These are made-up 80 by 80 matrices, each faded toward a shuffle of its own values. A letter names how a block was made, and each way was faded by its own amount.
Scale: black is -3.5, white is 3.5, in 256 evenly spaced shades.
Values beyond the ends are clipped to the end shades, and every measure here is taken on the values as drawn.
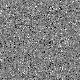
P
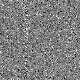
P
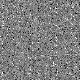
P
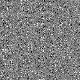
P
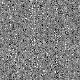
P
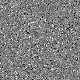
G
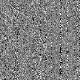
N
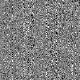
N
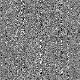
N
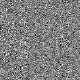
N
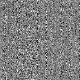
N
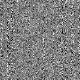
N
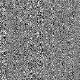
N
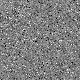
G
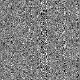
N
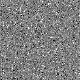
P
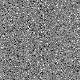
P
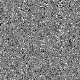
P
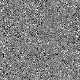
P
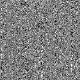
N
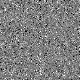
P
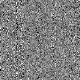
N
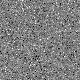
G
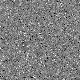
G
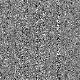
N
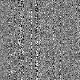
N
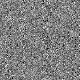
N
